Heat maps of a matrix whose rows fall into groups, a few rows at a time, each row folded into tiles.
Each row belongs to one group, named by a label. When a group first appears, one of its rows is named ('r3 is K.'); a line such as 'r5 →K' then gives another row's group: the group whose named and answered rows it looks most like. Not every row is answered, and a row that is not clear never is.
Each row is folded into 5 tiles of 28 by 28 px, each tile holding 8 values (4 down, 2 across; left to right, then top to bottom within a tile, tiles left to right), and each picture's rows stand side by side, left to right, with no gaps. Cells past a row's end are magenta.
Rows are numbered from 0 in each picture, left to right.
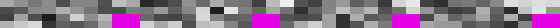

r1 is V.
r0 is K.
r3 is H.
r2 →K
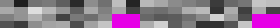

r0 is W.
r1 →K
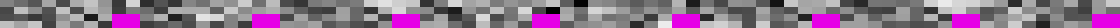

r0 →V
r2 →H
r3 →H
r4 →W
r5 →H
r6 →H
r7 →K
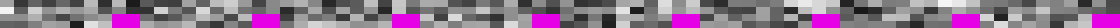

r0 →W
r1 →V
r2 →K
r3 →W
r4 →V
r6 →H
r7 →W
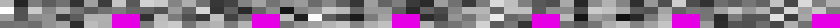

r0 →W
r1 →K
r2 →W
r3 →V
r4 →W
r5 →V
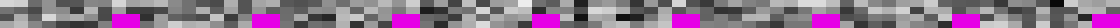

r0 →K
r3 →V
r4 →W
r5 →H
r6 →V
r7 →H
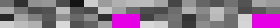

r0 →H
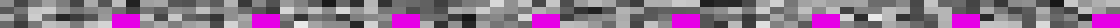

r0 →W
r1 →W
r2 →W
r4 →H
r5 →V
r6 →W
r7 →H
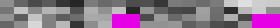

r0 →W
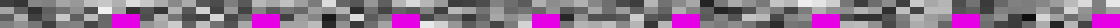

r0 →H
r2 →K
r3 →K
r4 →K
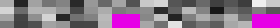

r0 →W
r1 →K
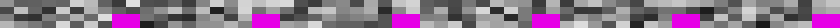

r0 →V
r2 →K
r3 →V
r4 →H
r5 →K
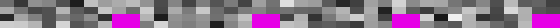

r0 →H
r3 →W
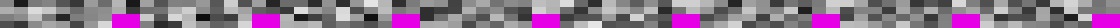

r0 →W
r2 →V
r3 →K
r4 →K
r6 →K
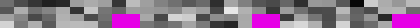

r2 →H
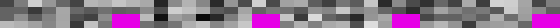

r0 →H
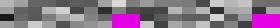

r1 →V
